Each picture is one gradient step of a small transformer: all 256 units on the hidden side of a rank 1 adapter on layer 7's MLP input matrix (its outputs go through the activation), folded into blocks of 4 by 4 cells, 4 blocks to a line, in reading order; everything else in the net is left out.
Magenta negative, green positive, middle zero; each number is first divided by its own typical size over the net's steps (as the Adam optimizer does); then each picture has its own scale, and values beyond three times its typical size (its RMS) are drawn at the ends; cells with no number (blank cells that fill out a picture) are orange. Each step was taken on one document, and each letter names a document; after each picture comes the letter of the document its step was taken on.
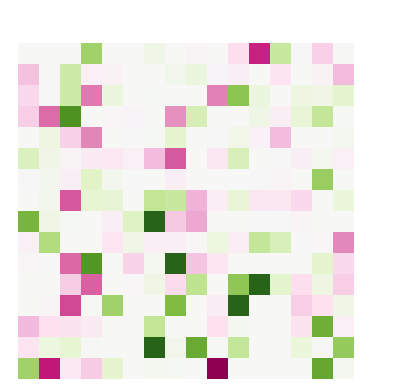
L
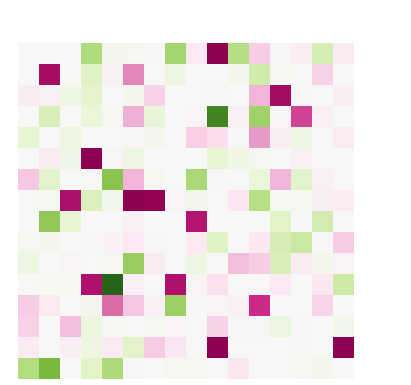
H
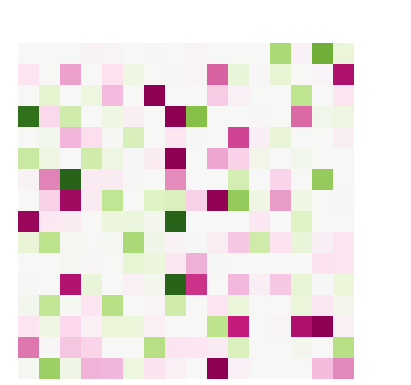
L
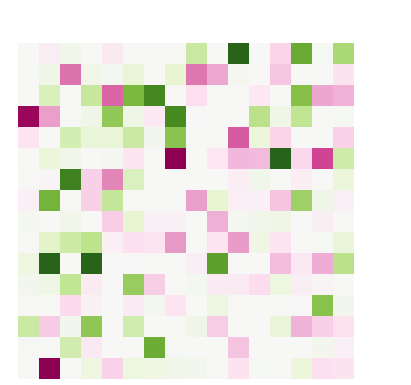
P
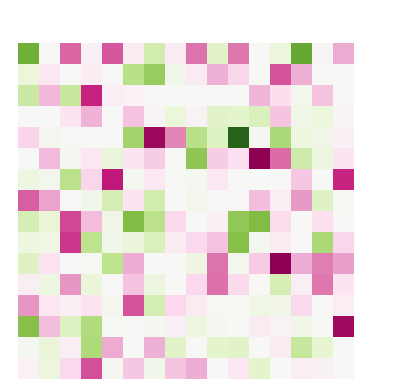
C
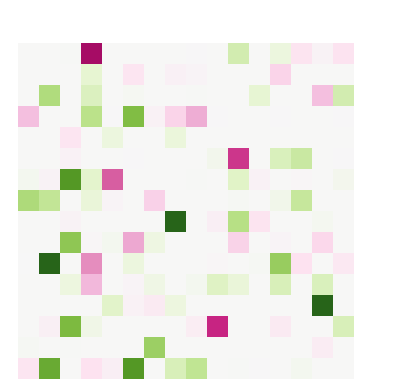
P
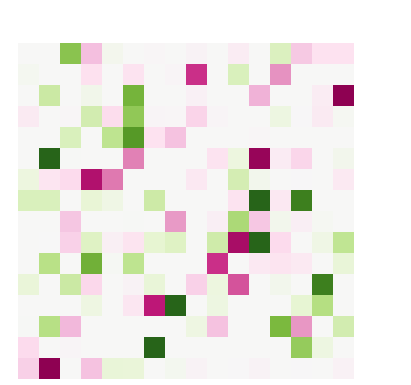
P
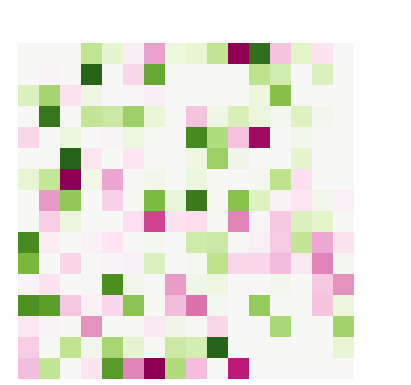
H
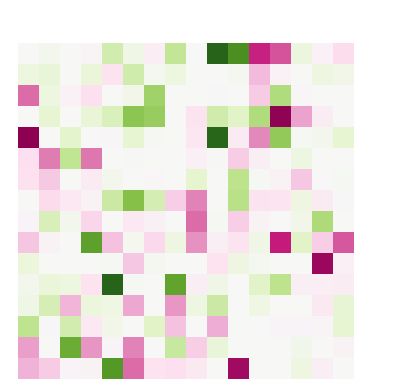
H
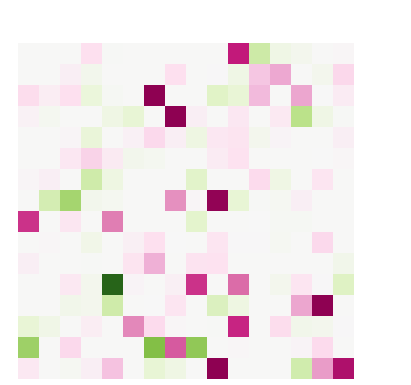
L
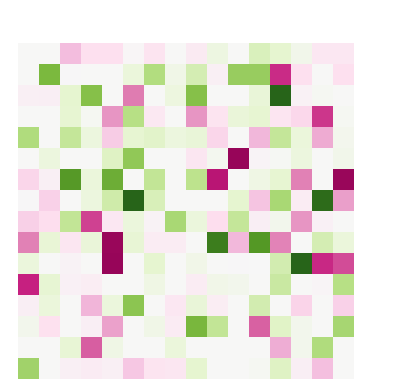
C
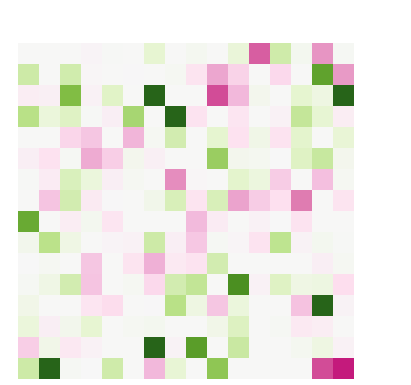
L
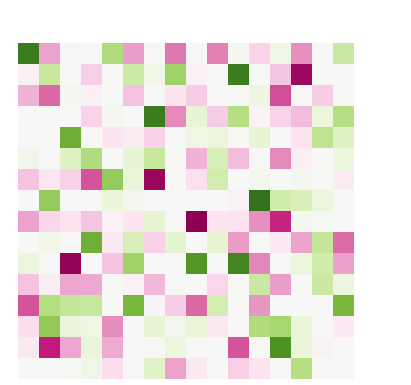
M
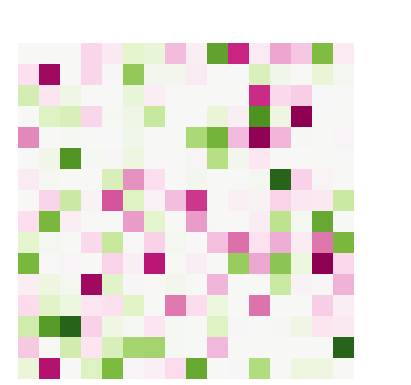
H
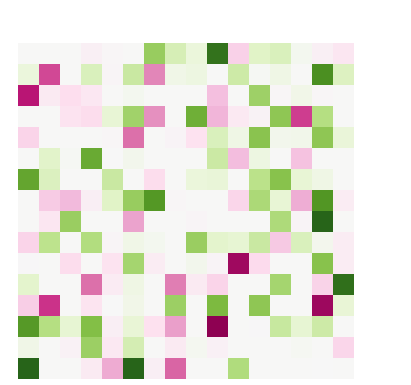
H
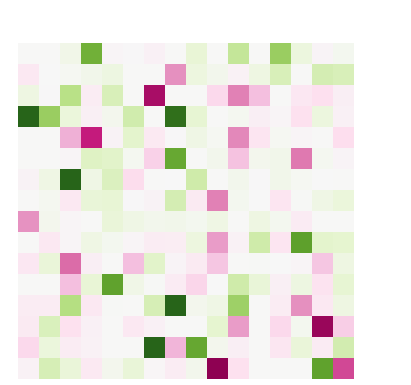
L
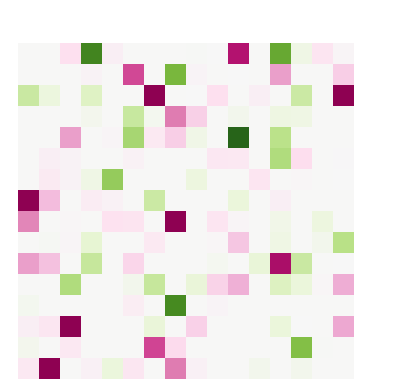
P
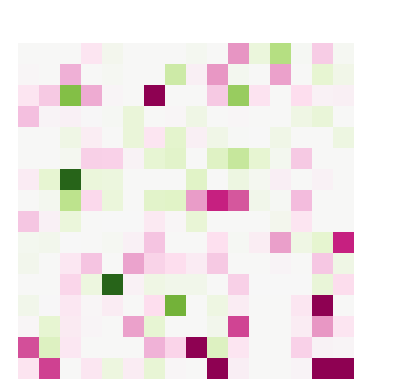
L
